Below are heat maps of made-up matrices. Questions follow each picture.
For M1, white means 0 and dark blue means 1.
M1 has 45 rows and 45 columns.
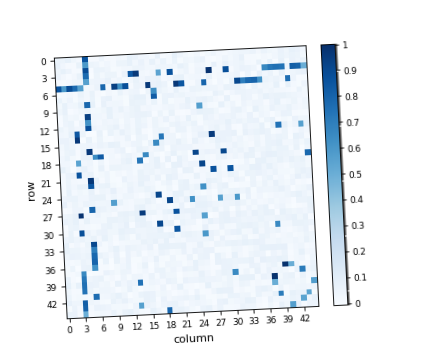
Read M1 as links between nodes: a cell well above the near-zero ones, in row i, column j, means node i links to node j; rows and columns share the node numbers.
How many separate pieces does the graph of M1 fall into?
3
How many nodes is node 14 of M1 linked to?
3
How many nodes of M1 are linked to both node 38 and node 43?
2
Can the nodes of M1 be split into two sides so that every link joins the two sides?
no
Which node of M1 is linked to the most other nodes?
node 5
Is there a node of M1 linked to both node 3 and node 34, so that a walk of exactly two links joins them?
yes
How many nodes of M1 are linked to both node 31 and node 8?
0
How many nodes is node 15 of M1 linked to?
1
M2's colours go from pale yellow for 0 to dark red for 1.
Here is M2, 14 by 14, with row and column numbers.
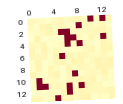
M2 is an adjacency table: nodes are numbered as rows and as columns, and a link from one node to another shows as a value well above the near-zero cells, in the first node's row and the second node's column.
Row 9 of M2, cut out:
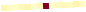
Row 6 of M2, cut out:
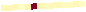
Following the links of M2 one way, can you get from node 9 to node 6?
no
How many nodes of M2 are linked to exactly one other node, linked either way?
2
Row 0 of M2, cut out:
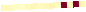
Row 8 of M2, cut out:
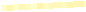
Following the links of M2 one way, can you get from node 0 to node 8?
yes
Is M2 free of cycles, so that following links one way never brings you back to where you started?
yes
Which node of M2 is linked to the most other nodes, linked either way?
node 6
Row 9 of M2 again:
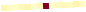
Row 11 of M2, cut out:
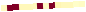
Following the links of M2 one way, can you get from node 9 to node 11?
no
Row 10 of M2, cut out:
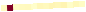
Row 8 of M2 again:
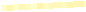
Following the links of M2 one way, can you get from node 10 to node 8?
yes
